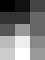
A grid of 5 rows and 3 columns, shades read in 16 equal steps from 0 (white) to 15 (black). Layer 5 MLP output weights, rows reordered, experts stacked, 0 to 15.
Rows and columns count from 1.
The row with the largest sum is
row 1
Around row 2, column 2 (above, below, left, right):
14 6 12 9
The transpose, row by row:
15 12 10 4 3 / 14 12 6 1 0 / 11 9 9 7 6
